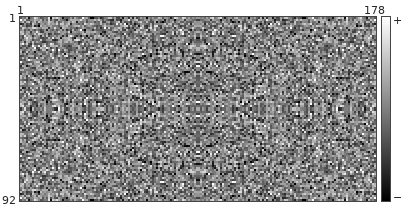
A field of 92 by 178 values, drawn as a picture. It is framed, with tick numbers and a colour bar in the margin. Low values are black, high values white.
There are no regular stripes. The values follow a bell shape. There is no overall slope. No row or column stands out. The texture is fine-grained noise. It mirrors both left to right and top to bottom.
